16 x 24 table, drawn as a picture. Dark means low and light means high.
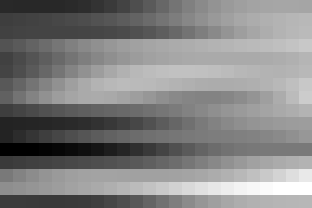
Values rise toward the right. The grain runs across in streaks. The ninth with the highest average is the bottom right.
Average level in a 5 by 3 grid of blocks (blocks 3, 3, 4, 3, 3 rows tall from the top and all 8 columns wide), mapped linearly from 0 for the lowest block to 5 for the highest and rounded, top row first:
0 2 4
2 4 4
2 3 4
0 1 3
2 3 5
